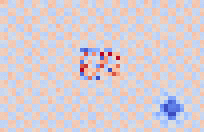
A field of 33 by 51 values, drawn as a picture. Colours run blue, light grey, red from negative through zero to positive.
Mirror symmetry: none. Ninth with the lowest average: bottom right. Odd patch: rougher, in the centre. Dips: one, in the bottom right. Slope: none. Roughest part: centre.
